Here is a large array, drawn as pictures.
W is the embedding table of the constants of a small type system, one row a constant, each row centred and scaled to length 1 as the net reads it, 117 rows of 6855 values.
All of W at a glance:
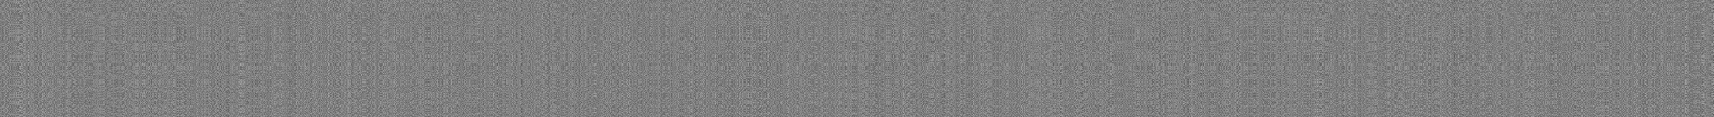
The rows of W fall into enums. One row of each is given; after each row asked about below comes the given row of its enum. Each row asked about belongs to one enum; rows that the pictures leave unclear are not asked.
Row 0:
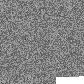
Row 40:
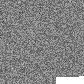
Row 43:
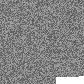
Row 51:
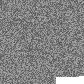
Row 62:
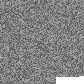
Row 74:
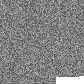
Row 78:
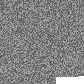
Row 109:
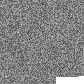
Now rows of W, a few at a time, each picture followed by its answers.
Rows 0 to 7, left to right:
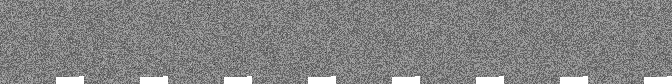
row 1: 62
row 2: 40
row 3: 109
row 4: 78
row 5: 43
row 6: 78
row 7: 0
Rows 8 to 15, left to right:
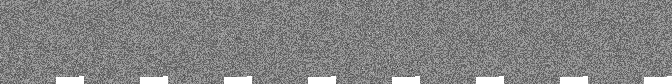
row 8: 62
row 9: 62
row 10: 0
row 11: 43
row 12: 74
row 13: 78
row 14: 78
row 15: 51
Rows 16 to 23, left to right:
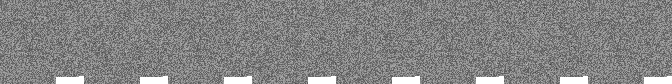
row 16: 51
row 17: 109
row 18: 51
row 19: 0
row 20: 43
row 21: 51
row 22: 40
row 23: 51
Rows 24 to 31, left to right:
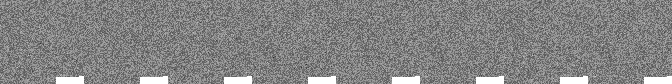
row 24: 62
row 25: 78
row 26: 0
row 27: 109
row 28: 51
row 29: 109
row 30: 62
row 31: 109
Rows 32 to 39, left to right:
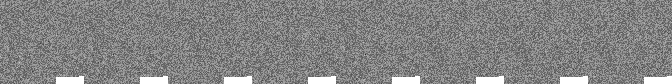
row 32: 62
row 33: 62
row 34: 51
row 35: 0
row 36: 62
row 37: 109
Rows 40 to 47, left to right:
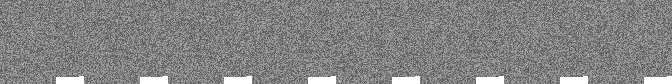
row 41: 51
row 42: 51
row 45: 43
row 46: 40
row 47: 109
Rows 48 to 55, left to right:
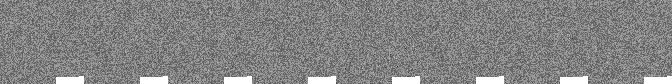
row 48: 43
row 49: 109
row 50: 0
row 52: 74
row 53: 109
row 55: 62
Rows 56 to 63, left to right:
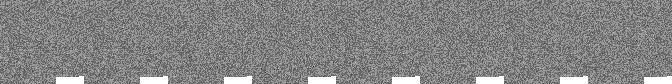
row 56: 62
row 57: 62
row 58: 109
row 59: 74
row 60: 62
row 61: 78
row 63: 0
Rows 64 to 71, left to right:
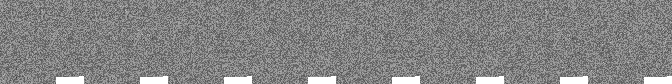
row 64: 0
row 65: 0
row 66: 43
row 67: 78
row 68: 43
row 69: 78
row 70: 0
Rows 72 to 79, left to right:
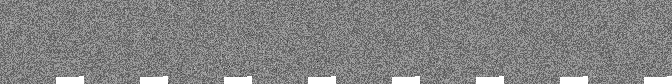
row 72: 43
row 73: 0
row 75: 40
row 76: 78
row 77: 62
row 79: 109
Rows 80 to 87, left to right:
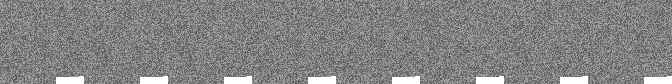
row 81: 109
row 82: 109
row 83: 0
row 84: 0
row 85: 62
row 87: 43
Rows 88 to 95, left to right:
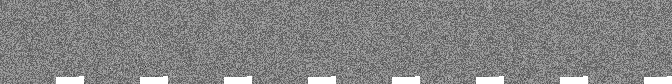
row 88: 51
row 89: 74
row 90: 109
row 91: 43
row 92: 40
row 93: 0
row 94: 62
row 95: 0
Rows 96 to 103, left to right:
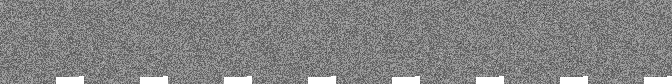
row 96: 0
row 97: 62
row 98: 51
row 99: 109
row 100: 43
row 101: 62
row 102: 40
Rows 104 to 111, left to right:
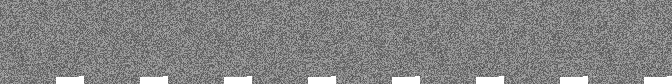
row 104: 109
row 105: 78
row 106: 78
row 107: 43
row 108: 0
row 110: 43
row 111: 109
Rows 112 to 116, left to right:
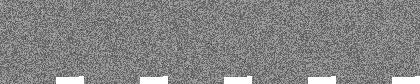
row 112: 0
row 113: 51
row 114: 62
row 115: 43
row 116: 109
